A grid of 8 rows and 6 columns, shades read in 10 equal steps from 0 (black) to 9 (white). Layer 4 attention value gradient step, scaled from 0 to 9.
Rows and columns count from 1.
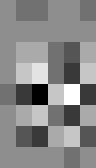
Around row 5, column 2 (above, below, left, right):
7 6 4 0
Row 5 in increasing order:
0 2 2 4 7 9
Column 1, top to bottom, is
5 5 5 5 4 5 5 5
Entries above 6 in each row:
0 0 0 3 2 1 1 0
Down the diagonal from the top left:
5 5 6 4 9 6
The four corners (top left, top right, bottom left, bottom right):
5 4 5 5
